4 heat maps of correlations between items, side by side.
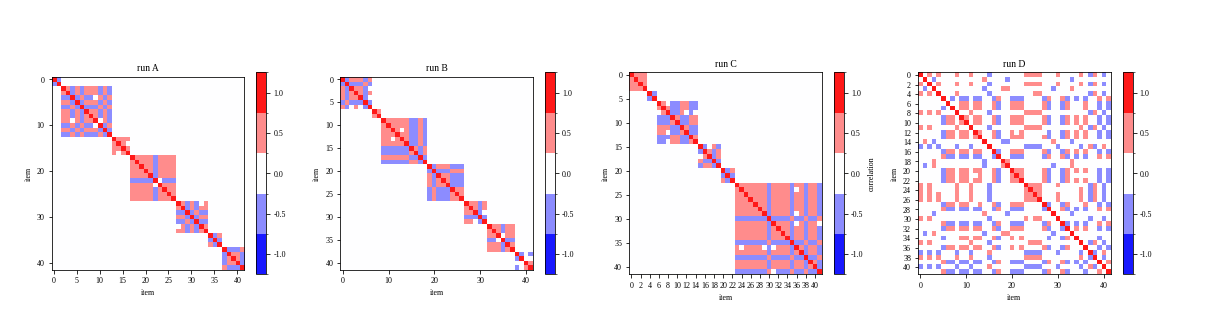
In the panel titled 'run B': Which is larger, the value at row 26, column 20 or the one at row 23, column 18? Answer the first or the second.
the first
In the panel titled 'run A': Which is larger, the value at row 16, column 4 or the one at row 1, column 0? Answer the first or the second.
the first
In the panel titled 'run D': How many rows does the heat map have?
42
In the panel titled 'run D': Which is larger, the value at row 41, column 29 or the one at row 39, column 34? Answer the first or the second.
the first
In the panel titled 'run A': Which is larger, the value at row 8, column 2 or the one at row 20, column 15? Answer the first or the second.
the first
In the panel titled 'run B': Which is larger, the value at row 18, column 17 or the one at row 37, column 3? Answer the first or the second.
the second
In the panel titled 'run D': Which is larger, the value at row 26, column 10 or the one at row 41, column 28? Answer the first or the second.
the second
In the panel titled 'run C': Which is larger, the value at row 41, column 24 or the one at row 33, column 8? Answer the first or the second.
the second
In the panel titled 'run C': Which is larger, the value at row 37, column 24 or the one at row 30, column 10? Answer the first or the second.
the first
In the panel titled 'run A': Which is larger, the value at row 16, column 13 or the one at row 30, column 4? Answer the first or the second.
the first
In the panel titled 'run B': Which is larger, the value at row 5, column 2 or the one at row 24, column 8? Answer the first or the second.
the second
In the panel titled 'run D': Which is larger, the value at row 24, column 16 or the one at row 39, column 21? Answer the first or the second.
the first
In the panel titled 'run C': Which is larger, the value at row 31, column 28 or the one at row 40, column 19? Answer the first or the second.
the first
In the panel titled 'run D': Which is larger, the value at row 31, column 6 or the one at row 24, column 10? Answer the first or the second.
the second
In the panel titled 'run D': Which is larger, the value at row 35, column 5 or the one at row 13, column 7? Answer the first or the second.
the second
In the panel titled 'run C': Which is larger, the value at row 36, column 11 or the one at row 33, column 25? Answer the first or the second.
the second
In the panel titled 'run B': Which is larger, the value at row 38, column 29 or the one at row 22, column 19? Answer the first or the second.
the second
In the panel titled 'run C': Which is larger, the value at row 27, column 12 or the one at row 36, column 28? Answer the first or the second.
the second
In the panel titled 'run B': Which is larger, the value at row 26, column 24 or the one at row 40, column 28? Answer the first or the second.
the first
